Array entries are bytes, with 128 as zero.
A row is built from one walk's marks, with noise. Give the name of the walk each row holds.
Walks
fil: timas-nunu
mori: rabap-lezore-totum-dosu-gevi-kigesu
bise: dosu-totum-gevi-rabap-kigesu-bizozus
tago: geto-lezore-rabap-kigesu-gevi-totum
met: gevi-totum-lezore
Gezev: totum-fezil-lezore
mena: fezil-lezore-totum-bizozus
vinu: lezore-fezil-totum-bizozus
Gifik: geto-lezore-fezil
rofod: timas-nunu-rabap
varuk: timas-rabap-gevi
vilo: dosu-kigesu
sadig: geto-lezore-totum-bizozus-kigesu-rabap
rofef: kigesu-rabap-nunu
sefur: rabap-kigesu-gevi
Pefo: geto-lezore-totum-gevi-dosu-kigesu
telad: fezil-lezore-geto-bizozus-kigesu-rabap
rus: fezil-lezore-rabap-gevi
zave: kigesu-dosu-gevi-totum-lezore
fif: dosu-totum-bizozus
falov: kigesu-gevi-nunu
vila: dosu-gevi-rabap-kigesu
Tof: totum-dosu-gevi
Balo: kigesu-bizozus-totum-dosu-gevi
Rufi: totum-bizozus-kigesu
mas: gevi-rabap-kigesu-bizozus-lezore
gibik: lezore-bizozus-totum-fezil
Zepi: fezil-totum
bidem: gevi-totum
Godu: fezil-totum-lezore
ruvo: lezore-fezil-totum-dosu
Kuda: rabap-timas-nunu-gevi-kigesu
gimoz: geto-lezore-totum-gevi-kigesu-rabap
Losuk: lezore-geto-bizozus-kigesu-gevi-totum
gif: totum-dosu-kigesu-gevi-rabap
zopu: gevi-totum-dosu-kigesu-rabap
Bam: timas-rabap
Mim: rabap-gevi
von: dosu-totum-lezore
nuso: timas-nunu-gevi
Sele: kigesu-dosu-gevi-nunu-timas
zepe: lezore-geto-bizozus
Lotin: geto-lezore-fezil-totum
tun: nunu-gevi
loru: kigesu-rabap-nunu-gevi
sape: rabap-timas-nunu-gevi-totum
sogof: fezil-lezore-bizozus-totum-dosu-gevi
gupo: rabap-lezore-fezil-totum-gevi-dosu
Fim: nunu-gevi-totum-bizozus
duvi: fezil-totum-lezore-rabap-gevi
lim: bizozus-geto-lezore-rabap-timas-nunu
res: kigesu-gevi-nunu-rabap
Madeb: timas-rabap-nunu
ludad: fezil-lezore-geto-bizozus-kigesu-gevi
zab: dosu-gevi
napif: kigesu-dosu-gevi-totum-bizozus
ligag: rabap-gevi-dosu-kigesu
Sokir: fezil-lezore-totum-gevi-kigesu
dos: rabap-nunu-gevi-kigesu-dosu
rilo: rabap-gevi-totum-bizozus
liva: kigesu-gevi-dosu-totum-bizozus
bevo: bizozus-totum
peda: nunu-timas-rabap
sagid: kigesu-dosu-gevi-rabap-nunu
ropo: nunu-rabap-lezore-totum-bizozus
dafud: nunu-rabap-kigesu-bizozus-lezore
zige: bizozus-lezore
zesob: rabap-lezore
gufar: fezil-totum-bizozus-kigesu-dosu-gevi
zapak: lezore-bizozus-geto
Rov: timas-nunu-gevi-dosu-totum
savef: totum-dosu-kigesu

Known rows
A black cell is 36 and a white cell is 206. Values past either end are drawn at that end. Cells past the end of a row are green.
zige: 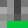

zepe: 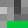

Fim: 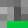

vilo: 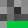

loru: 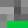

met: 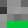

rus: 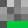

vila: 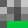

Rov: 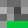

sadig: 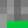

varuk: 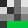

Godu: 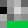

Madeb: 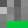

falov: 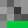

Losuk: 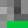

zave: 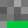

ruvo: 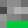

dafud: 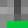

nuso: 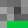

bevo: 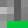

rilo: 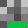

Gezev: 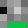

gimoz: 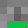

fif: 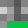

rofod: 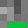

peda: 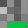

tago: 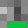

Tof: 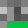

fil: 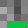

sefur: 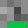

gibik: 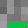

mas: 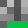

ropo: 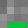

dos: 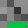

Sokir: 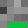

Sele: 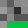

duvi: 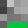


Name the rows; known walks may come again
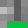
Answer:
bevo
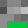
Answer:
von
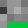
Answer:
vinu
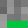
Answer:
gibik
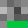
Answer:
liva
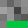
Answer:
res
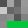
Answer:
Bam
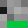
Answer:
Zepi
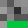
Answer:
Sele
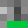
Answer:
tago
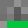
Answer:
Pefo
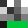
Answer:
Mim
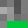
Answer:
rofod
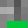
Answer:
rofef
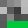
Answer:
gif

